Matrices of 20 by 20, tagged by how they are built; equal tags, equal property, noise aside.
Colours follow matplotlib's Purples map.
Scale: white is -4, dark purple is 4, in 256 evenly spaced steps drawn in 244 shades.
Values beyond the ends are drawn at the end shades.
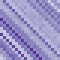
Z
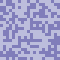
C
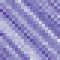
Z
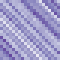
Z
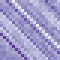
Z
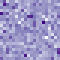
C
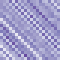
Z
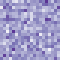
C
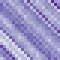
Z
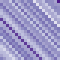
Z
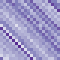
Z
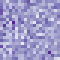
C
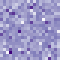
C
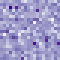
C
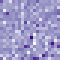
C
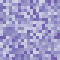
C
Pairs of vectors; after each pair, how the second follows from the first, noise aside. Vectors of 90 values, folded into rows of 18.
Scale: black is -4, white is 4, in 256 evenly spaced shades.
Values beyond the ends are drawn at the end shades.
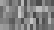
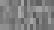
shrunk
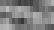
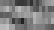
copied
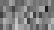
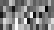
scaled up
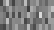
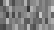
copied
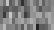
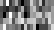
scaled up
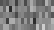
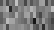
sign-scrambled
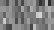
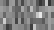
copied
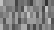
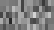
shuffled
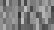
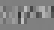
partly zeroed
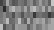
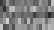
copied
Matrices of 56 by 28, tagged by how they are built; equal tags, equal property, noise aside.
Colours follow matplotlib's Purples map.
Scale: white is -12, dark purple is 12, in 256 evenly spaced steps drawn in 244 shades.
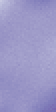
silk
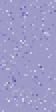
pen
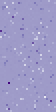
pen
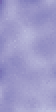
silk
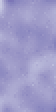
silk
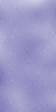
silk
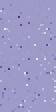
pen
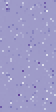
pen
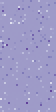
pen
